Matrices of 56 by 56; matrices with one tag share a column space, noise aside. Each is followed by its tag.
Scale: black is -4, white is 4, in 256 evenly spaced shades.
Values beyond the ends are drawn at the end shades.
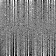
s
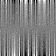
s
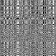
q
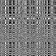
q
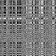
q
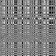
q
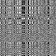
q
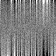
s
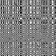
q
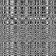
q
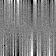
s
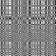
q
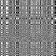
q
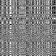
q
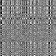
q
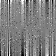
s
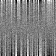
s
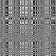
q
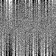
s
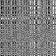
q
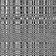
q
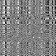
q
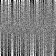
s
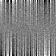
s
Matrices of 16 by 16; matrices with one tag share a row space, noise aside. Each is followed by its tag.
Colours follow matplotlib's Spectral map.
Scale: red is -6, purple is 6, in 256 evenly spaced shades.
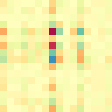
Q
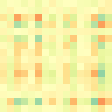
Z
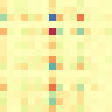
Q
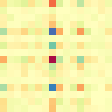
Q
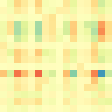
Z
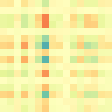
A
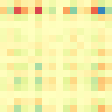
Z
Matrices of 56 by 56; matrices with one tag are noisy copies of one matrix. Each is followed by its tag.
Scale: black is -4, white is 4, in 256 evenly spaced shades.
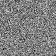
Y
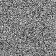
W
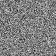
Y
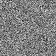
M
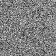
W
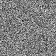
M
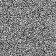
W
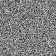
Y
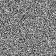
Y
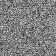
W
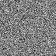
Y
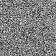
W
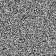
Y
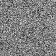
W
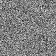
M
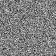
Y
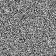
Y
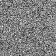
W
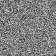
Y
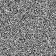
Y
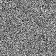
M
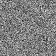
M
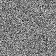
M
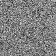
W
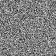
Y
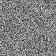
M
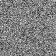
W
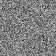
M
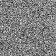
W
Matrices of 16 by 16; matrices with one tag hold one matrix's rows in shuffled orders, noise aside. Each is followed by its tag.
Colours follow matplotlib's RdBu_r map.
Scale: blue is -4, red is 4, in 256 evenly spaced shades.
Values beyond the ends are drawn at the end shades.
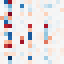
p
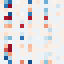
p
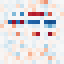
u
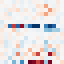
u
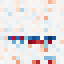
u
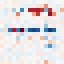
u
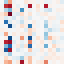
p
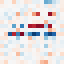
u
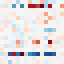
u
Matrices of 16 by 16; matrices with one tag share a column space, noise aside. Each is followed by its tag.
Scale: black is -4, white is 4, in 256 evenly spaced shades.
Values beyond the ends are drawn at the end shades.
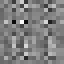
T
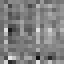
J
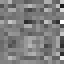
T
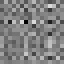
T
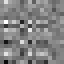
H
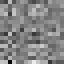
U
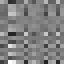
U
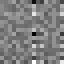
U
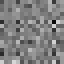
H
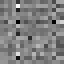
T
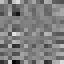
U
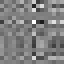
T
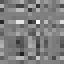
T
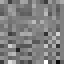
U
